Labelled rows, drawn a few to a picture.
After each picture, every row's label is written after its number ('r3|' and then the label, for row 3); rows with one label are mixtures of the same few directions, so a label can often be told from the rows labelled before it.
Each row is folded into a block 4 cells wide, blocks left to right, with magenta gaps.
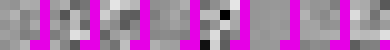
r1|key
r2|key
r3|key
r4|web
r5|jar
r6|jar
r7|web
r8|web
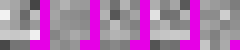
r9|web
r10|key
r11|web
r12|web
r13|jar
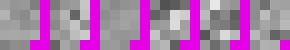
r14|web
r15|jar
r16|key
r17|key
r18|key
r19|key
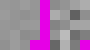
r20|jar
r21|jar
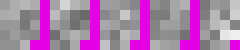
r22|key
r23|key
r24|jar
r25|web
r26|jar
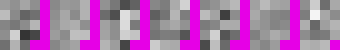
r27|jar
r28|jar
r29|key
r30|web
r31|jar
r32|key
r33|web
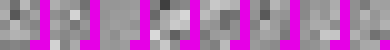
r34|web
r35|jar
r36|jar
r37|key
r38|key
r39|web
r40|jar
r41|key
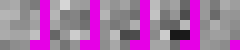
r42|web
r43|key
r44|jar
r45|jar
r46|web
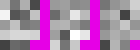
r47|web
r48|jar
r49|jar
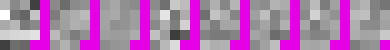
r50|web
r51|key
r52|web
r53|key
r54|web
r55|key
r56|web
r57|web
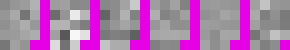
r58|jar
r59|jar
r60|web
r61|web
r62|jar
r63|key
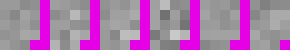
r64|key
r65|jar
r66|jar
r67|key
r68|web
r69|key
